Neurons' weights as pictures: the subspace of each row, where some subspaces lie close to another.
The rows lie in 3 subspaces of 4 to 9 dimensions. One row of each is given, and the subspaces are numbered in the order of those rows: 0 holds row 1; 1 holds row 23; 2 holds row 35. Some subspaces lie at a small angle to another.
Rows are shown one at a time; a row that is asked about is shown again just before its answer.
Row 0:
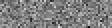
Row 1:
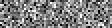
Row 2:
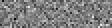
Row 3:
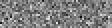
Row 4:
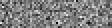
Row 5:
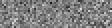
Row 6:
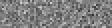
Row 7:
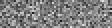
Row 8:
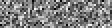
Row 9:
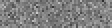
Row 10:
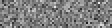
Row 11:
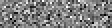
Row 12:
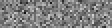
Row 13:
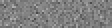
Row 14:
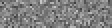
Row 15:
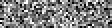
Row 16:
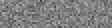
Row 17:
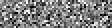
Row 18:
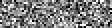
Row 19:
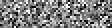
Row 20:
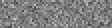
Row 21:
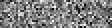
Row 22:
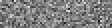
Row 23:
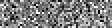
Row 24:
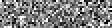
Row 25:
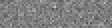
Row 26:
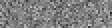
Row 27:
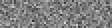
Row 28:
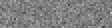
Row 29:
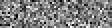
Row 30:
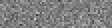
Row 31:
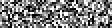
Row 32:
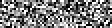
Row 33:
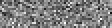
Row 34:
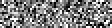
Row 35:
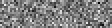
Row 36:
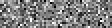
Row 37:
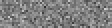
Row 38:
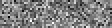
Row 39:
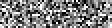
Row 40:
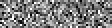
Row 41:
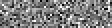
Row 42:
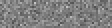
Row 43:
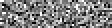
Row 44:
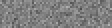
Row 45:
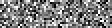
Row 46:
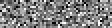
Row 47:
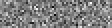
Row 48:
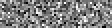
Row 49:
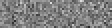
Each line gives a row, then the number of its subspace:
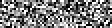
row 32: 2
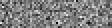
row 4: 0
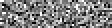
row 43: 1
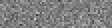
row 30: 1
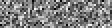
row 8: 1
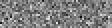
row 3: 0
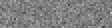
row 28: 1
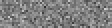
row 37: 1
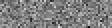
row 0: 0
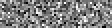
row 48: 1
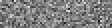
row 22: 1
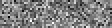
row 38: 1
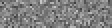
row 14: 1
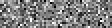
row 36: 0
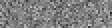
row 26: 1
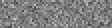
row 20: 1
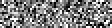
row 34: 0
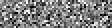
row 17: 0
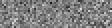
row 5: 0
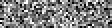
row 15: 1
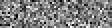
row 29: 1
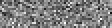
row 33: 1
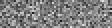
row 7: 1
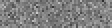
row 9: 1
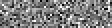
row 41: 1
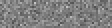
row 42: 0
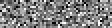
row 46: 0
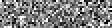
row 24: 1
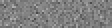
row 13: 1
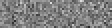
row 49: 1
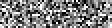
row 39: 0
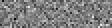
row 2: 1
